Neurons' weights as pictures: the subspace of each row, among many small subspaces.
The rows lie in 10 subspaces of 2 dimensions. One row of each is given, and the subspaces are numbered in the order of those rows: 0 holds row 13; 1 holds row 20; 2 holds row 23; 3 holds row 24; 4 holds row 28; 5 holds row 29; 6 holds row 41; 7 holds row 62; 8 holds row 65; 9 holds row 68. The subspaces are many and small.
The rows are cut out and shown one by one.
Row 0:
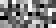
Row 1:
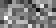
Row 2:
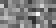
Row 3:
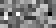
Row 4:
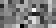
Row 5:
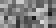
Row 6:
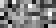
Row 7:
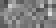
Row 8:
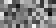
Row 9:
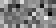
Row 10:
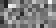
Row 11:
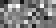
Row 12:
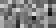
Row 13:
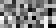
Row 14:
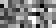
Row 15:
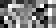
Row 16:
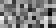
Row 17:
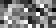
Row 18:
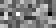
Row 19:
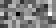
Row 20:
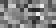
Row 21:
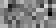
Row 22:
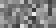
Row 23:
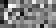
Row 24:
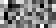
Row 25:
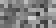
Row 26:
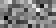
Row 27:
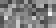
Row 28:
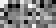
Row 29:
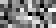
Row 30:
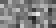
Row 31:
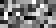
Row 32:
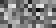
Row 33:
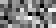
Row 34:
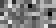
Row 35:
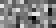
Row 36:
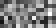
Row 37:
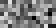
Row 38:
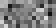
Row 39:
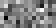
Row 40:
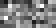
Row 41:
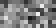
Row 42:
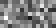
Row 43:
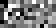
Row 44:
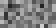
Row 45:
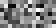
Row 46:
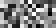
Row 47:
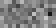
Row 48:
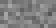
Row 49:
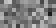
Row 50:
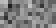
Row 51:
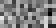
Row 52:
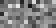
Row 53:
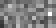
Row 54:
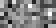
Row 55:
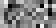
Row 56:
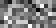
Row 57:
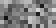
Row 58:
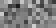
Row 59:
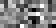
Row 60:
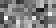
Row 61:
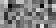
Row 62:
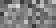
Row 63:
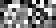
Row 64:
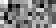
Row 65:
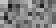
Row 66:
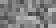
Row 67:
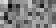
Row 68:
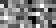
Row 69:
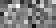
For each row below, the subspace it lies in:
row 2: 9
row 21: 3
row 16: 0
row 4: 1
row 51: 0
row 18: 2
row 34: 4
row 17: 6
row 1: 6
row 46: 1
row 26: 6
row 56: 6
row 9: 4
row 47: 4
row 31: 2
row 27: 9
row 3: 2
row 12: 9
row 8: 7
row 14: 9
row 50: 8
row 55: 3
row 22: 1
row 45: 1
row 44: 3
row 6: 4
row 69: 7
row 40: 0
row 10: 2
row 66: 5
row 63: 7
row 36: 0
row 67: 8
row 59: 1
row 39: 5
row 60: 5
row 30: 9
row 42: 5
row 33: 5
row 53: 0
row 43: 2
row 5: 5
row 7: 3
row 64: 8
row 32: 1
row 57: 6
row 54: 4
